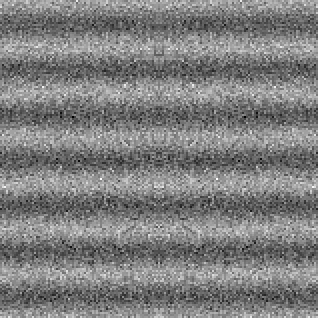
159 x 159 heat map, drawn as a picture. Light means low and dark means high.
Seam: none. Odd rows or columns: none. Slope: none. Mirror symmetry: left to right. Average level on the scale: 50%. Stripes: horizontal, repeating 7 times.
